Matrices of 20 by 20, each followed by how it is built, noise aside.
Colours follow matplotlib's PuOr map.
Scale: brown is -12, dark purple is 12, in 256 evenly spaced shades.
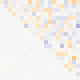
upper triangular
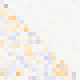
lower triangular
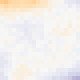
smooth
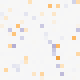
sparse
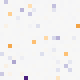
sparse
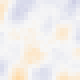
smooth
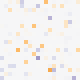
sparse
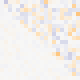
upper triangular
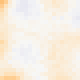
smooth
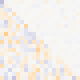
lower triangular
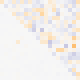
upper triangular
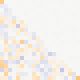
lower triangular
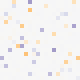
sparse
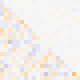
lower triangular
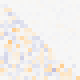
lower triangular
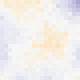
smooth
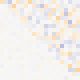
upper triangular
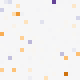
sparse
